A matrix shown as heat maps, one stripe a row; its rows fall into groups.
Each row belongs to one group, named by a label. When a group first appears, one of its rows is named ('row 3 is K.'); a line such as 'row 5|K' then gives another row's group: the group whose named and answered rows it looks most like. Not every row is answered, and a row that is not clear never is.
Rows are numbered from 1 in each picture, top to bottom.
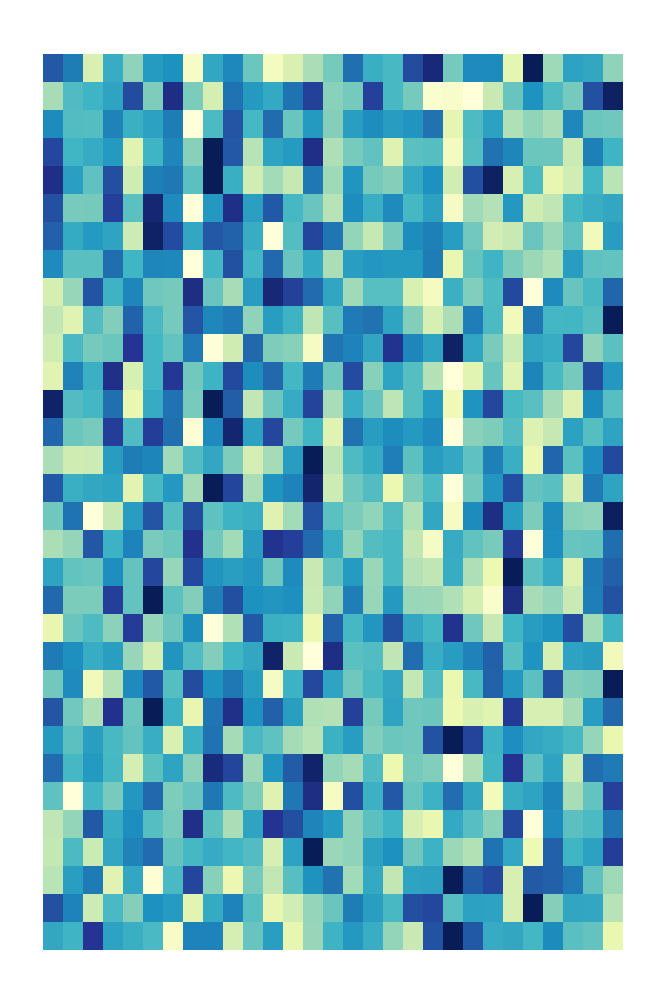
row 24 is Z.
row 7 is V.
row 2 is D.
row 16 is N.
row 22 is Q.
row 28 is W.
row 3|Z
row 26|N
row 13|N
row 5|N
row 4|N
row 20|Z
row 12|D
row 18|W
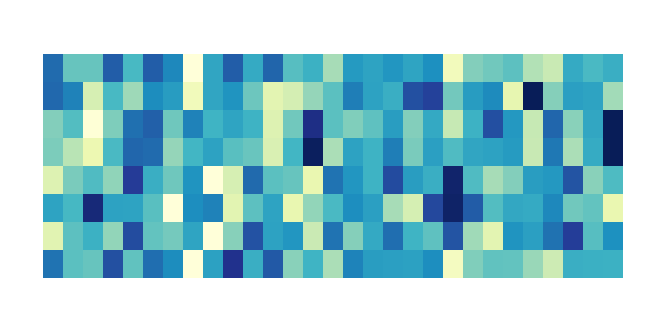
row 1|Z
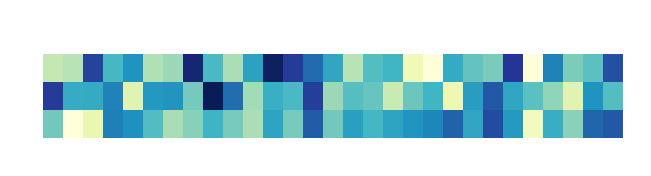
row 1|W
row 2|N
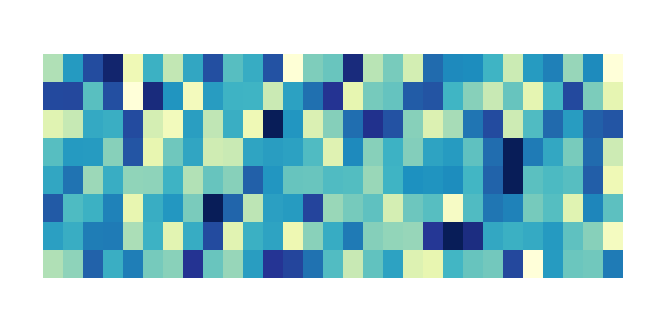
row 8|W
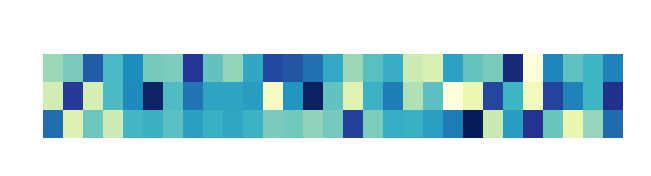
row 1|W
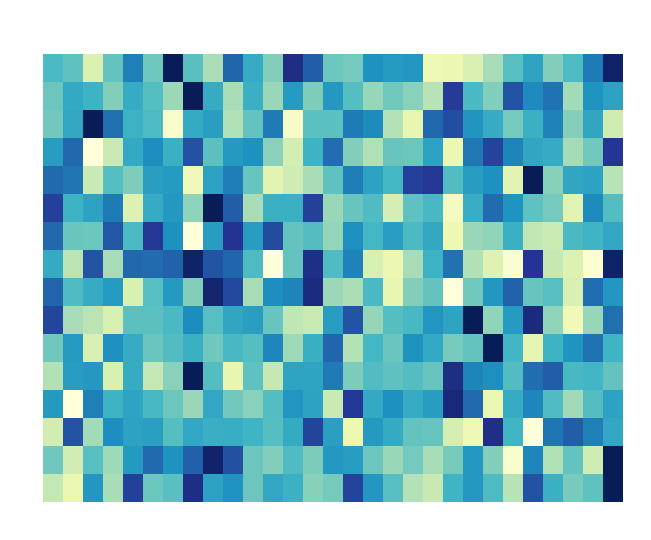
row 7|Z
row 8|V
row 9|N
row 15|V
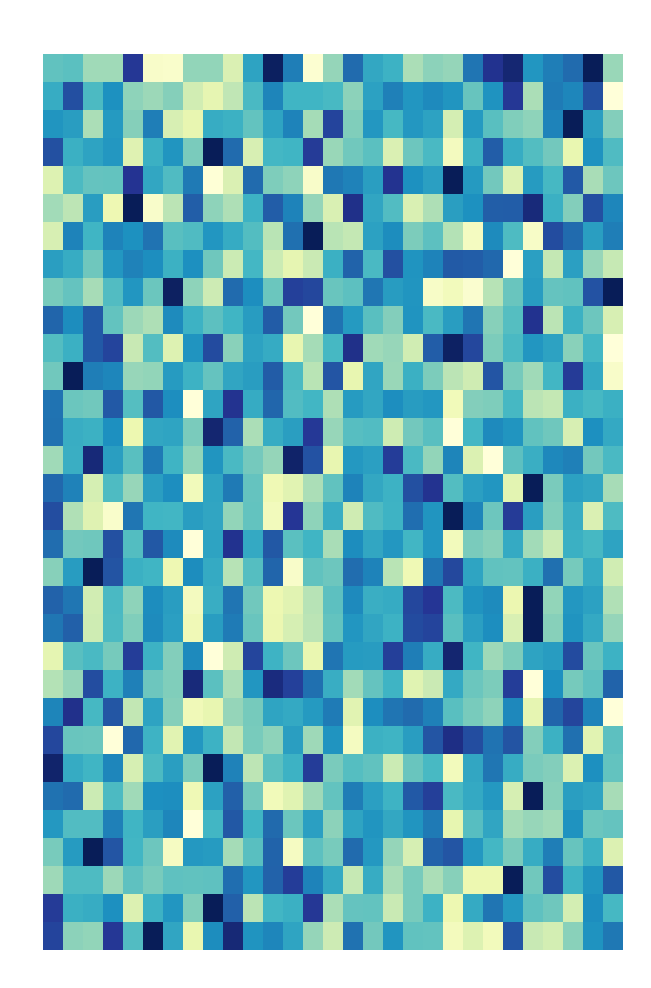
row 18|Z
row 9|D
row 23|W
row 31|N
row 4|N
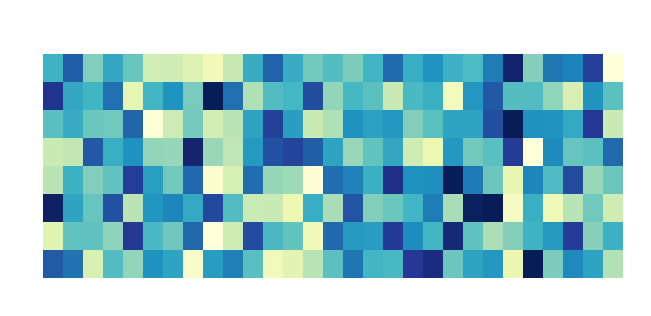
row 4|W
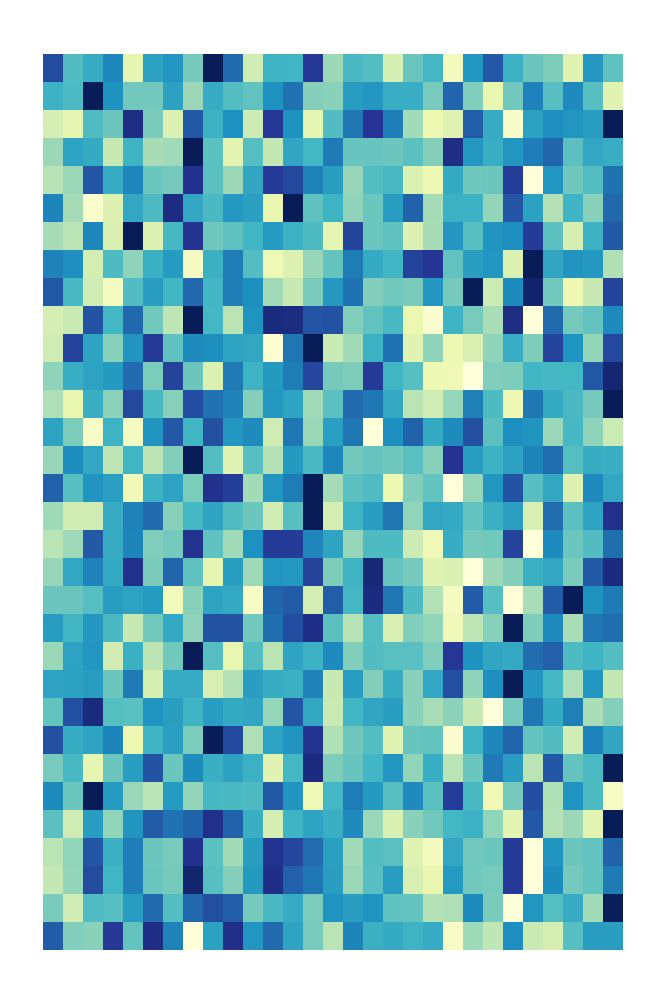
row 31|V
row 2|Q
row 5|W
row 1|N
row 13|V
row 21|N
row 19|D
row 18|W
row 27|Q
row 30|W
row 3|V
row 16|N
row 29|W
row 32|Z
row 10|W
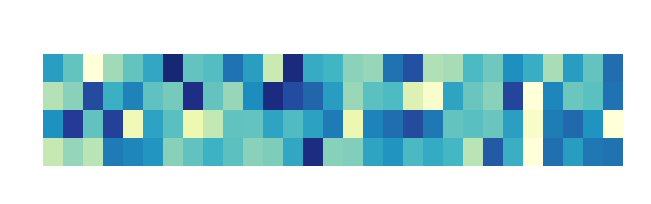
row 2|W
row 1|D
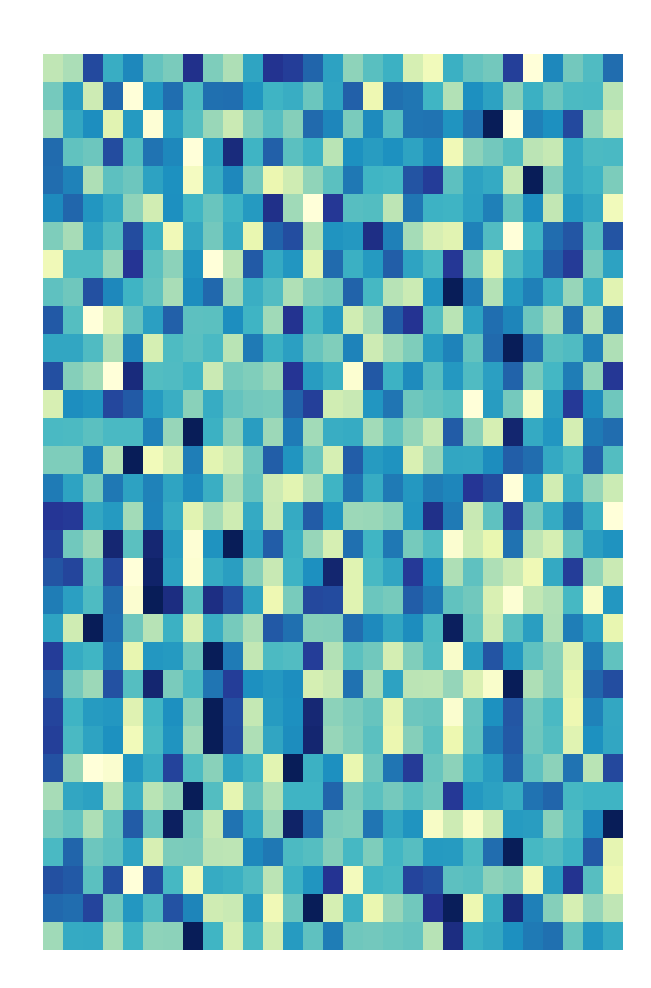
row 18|Z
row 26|D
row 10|D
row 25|N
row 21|Q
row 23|Z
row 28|D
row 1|W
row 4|Z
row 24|N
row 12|D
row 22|N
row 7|V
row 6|Q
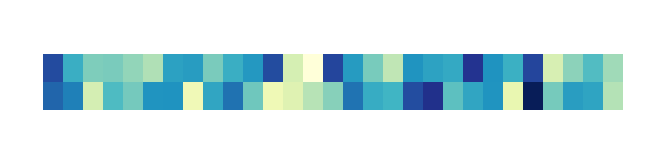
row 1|Q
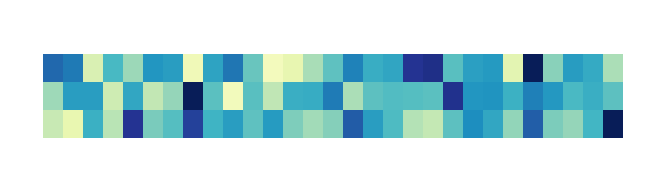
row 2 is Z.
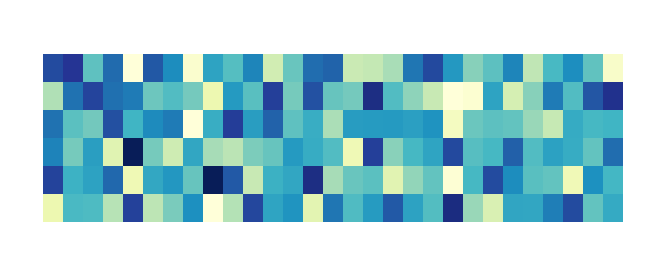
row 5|N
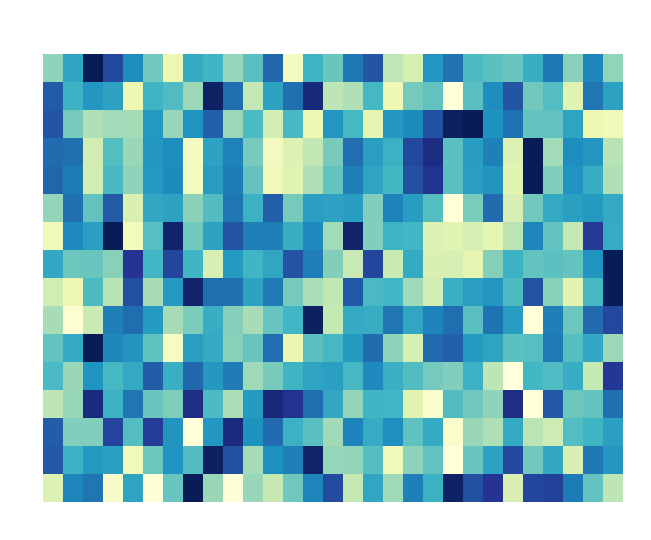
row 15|N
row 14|Z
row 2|N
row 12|V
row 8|D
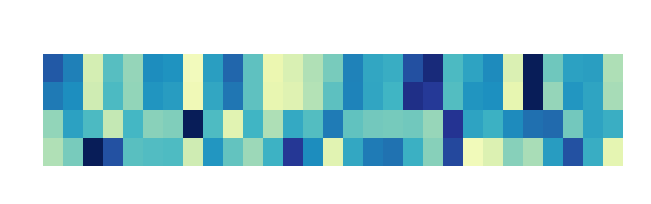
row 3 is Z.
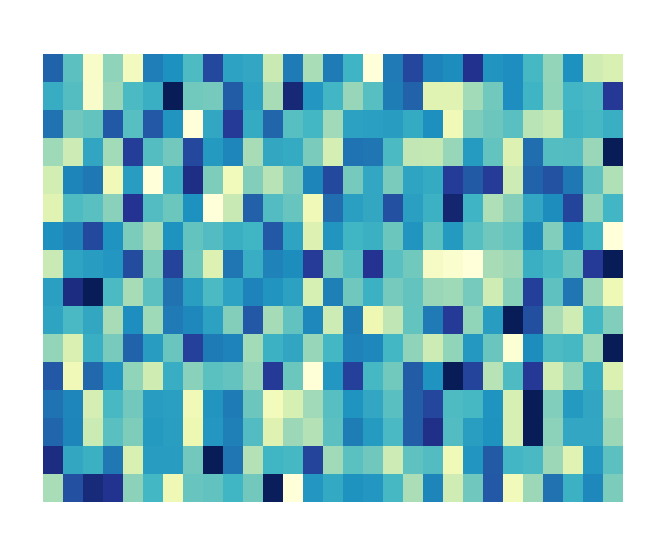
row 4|V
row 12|Q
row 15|N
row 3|Z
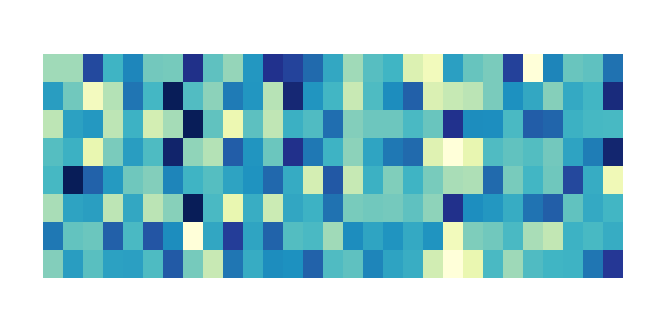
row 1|W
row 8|D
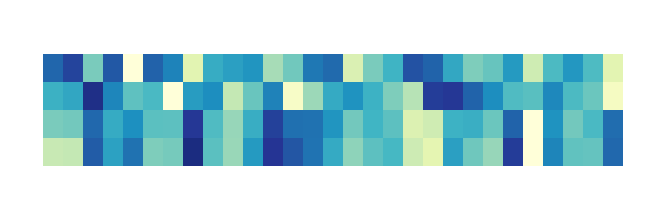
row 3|W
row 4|W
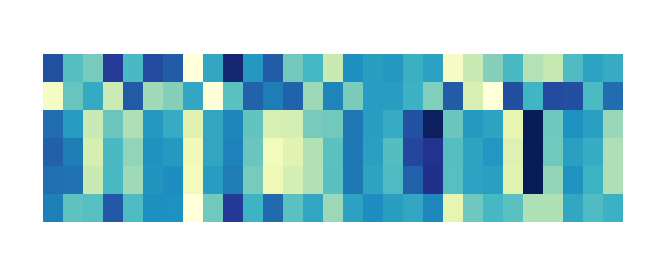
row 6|Z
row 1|Z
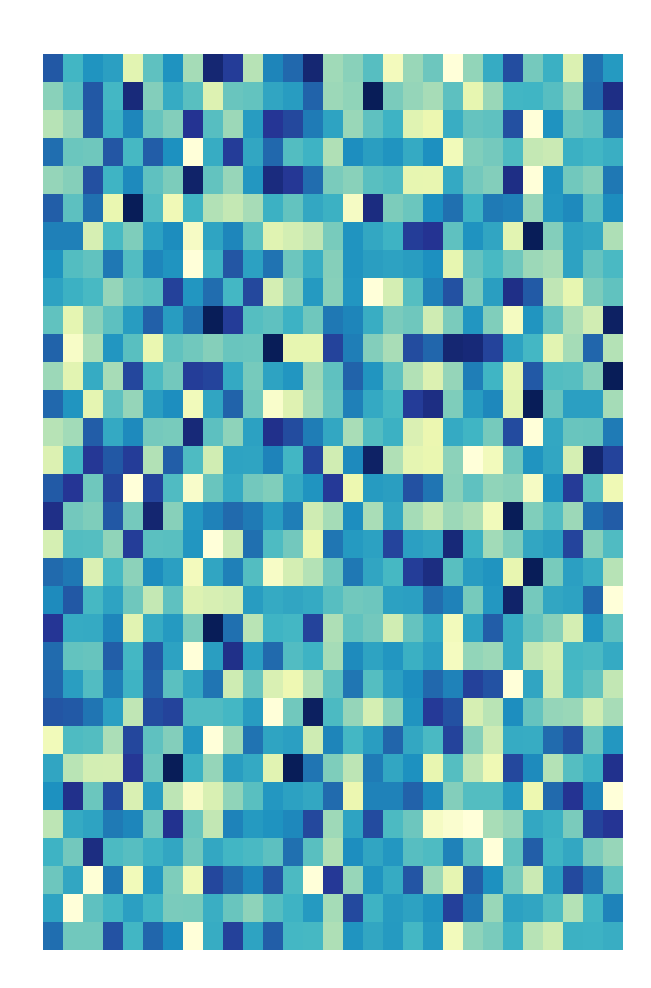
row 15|D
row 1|N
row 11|Q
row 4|Z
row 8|Z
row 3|W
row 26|D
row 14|W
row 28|D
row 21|N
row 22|Z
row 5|W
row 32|Z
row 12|V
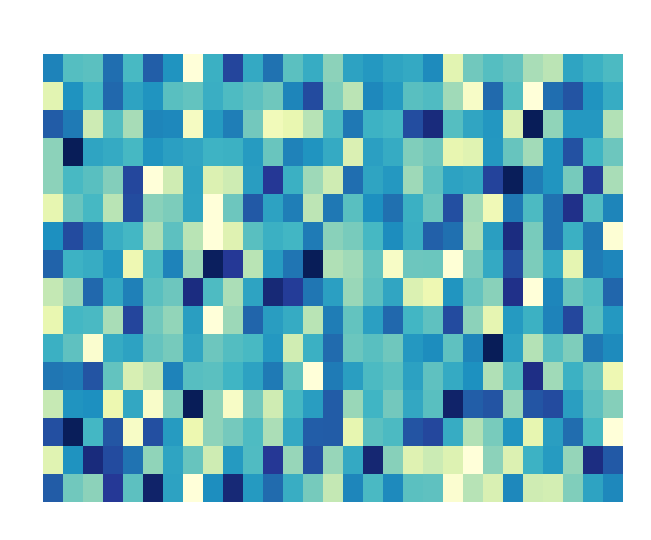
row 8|N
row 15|D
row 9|W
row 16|Z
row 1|Z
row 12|Q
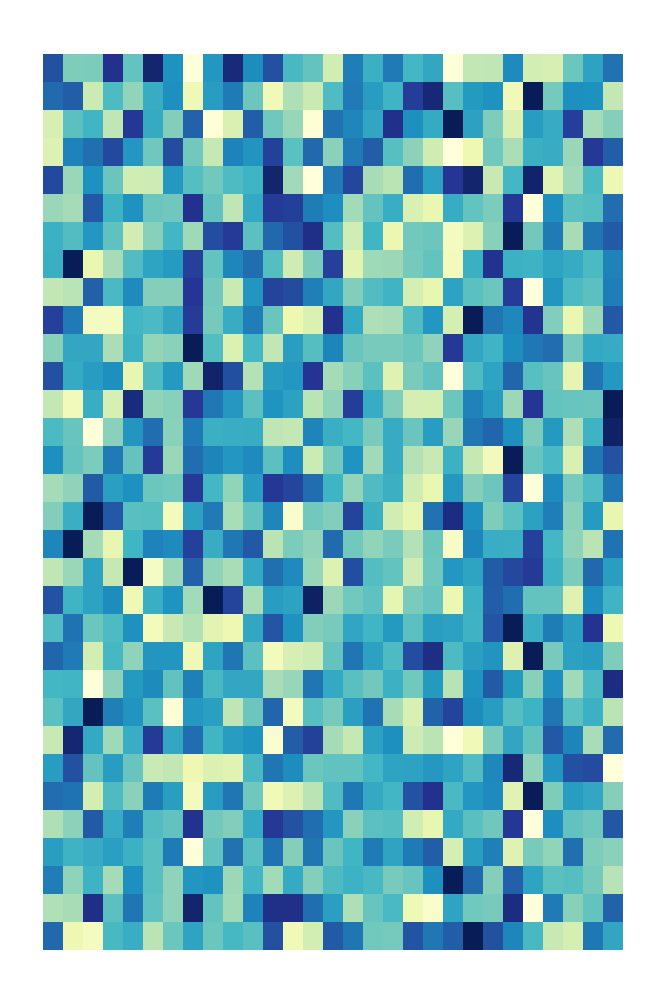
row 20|N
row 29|Z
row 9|W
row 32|Q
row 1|Z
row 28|W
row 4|D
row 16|W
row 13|V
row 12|N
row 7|N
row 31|W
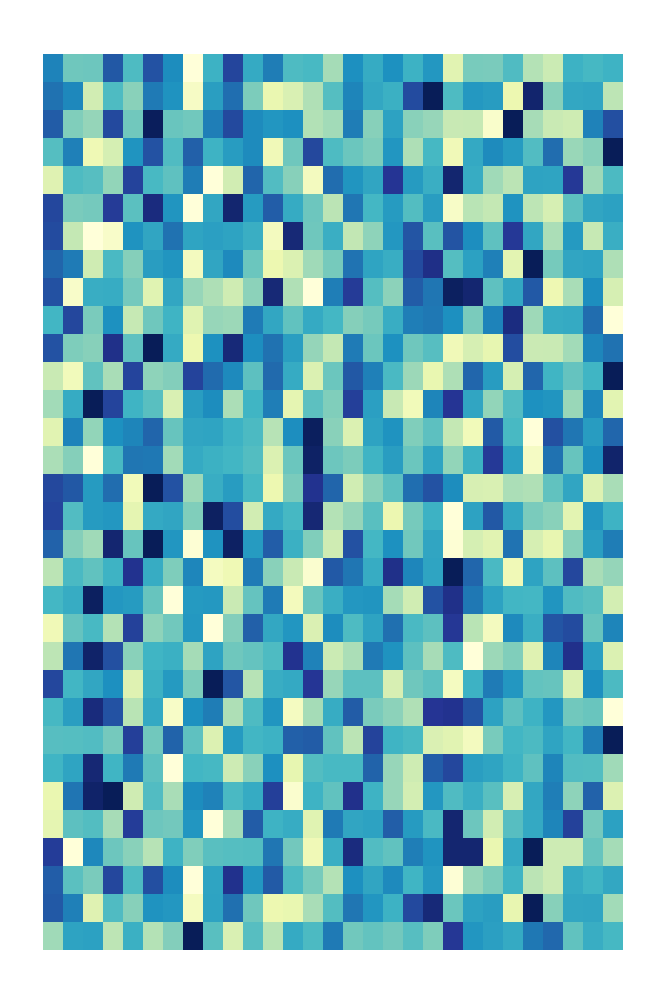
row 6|Z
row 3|Z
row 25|D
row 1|Z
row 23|N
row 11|Z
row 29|Q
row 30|Z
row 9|Q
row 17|N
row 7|D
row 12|V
